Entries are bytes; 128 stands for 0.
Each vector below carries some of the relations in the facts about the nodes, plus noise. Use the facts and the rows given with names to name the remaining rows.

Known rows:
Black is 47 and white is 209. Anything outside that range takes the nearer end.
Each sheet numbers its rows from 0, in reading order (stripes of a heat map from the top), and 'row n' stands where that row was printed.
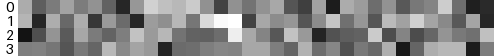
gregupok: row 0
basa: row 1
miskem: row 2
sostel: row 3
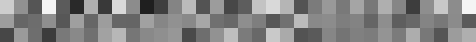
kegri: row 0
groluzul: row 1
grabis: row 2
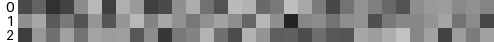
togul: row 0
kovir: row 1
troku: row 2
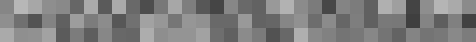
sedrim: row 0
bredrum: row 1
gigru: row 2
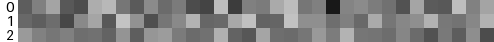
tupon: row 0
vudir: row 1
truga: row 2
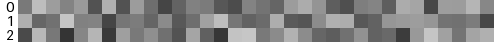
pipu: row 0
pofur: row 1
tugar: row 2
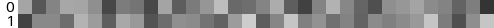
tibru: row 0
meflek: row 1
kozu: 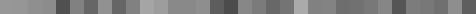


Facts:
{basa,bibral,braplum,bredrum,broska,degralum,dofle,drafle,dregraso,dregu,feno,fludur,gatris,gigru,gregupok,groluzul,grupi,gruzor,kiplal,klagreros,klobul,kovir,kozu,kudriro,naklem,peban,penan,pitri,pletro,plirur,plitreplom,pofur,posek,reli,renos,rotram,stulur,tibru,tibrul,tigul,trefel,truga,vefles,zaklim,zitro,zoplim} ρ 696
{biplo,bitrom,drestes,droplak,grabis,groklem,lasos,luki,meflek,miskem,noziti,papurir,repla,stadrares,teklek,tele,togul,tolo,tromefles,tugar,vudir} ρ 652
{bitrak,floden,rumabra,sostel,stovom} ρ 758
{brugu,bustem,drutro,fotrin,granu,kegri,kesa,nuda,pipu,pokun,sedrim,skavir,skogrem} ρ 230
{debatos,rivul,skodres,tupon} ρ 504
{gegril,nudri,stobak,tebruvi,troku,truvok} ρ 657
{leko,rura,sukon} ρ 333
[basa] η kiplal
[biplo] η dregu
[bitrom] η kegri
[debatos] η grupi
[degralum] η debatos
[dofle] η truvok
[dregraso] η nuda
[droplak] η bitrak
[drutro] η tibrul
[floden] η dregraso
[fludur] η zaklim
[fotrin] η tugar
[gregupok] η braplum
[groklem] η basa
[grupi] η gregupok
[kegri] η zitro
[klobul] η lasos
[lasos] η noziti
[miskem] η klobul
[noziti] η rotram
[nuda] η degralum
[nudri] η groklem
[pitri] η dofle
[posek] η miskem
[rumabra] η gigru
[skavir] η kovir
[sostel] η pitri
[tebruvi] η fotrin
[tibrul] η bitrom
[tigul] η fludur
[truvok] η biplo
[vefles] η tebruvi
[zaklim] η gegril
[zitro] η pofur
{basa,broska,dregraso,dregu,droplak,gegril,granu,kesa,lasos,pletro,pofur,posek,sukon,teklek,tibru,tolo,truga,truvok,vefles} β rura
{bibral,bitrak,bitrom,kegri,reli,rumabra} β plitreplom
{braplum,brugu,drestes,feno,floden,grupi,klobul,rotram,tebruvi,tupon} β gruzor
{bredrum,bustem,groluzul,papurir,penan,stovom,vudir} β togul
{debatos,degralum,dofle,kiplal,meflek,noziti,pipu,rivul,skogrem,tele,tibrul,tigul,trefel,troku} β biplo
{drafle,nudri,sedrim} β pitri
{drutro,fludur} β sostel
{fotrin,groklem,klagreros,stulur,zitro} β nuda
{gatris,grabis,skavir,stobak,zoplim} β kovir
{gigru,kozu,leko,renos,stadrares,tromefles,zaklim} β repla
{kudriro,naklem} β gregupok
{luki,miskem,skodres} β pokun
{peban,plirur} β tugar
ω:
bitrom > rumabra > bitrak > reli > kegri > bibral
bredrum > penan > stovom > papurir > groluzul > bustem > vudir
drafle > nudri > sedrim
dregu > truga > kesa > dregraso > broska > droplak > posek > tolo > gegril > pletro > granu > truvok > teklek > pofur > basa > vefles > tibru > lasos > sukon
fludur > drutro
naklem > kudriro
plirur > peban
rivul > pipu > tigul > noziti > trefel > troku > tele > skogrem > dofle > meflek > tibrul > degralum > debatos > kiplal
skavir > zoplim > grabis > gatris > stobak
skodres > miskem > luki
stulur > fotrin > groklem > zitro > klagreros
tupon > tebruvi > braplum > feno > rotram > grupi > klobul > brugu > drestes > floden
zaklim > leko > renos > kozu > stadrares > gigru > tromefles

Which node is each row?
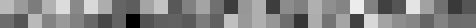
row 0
dofle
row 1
sukon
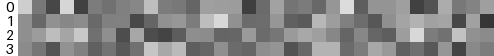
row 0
zitro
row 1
kiplal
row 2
granu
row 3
tigul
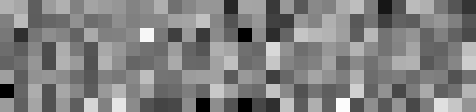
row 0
pitri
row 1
gruzor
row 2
degralum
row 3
droplak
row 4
tolo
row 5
posek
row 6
noziti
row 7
nuda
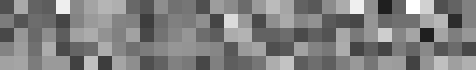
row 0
biplo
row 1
stovom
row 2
stobak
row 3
plitreplom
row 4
drutro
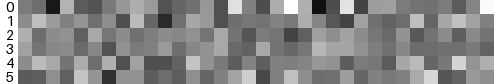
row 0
bitrom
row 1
pokun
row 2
klagreros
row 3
broska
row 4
brugu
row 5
teklek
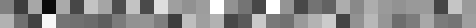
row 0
groklem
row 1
tibrul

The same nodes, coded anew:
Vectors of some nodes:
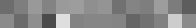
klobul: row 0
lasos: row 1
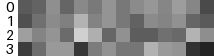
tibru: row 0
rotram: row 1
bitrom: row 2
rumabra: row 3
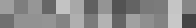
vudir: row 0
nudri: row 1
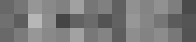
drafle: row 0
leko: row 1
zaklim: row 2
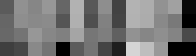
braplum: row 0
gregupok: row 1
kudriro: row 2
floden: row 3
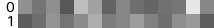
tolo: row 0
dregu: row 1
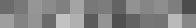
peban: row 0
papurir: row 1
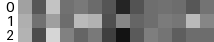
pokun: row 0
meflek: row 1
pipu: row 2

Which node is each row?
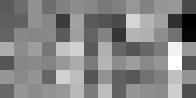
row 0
pletro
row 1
debatos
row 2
grupi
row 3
miskem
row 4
gegril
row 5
tugar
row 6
tebruvi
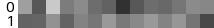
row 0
kegri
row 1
vefles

